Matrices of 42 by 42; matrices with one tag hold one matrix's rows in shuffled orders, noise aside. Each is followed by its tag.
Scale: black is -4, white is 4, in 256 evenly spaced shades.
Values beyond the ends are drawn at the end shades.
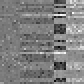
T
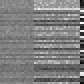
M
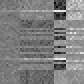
T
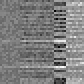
T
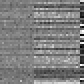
M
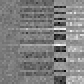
T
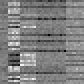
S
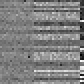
M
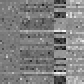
T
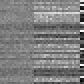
M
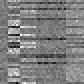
S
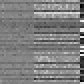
M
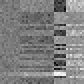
T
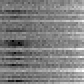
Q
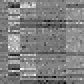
S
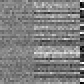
M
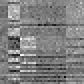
S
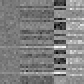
T
